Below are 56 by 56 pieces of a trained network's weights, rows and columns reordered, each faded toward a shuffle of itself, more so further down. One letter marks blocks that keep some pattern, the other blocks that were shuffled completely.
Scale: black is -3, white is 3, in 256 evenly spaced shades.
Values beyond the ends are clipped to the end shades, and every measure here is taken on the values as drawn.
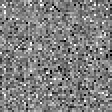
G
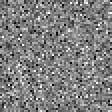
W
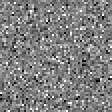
W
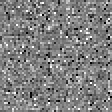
G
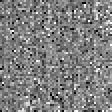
G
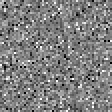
W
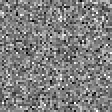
W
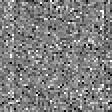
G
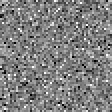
W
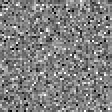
W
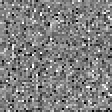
G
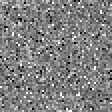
W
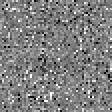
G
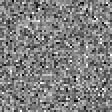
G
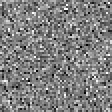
W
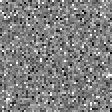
W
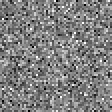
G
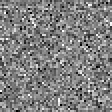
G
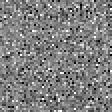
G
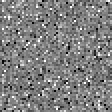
W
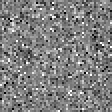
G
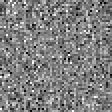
G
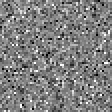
W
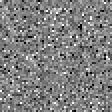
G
